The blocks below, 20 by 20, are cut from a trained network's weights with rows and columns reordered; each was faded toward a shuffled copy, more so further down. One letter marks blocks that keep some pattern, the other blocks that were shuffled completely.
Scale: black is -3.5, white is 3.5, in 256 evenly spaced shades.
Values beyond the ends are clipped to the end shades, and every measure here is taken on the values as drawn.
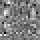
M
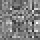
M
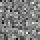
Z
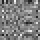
M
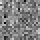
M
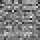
M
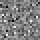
Z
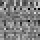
M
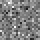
Z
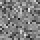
Z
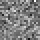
Z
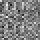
M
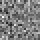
M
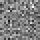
M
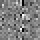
M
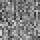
M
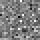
Z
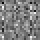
M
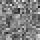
M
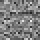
M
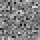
Z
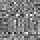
M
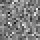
Z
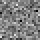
Z
